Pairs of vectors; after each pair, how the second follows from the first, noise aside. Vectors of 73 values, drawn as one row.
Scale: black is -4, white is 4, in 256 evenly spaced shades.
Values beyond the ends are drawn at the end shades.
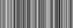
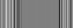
partly zeroed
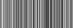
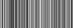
wrapped around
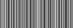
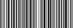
scaled up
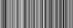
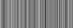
partly zeroed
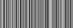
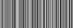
wrapped around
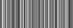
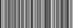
wrapped around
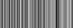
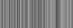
shrunk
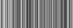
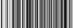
scaled up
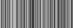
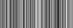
wrapped around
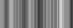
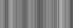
shrunk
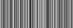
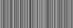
shrunk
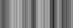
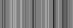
partly zeroed
